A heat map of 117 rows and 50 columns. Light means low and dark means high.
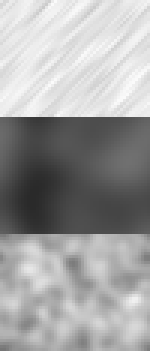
The table splits into 3 rows of 1 panel. Panel 1,1: very low, slanting up to the right, faint in contrast. Panel 2,1: high, smooth. Panel 3,1: low, blotchy.
